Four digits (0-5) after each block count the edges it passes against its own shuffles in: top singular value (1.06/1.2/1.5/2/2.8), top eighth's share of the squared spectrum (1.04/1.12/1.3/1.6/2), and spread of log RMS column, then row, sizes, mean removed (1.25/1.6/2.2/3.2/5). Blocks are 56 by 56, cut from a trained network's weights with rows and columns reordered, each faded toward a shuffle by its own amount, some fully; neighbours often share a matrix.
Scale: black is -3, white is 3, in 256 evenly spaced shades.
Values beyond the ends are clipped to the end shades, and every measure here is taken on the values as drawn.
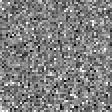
0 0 0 0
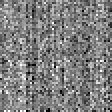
3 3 1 2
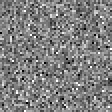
0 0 0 0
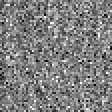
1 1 0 0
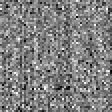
2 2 0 1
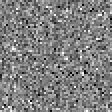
0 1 0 0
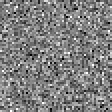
0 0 0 0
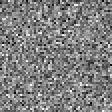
2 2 0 0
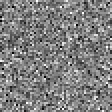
0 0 0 0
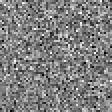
1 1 0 0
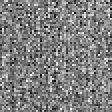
2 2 0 1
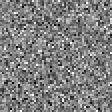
0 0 0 0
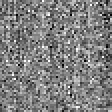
2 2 0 1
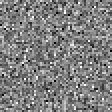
0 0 0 0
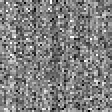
3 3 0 1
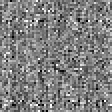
2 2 0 2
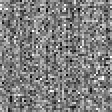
3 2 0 1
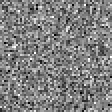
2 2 0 0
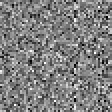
3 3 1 1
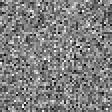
1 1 0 0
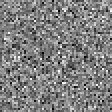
2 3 2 1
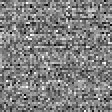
2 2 1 0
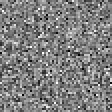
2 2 0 0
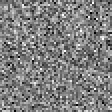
1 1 0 0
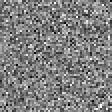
1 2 0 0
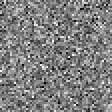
0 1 0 0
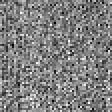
2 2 0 0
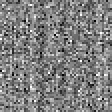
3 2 0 1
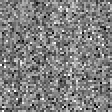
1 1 0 0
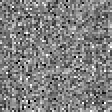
1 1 0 0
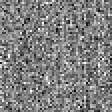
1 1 0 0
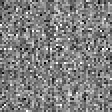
2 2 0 1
